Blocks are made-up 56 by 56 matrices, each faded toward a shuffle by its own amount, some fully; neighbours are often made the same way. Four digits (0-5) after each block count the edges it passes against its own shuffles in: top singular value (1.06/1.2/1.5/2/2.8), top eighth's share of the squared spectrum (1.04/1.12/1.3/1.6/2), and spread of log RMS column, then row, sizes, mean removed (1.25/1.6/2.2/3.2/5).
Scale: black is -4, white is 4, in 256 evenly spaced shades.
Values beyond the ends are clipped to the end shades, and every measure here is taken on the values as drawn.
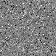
0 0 0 0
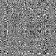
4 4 2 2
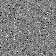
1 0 0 0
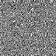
3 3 2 1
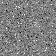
0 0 0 0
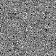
3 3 1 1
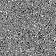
1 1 0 0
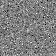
1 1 0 0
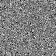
0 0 0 0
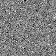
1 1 0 0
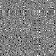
4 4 2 2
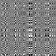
5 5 4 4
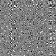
4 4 2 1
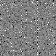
3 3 1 1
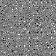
3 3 1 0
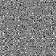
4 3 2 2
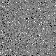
2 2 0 0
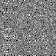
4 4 2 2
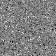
0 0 0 0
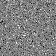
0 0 0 0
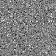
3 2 0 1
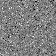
0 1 0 0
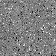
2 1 0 0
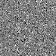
1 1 2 0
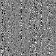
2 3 3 0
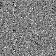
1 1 1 0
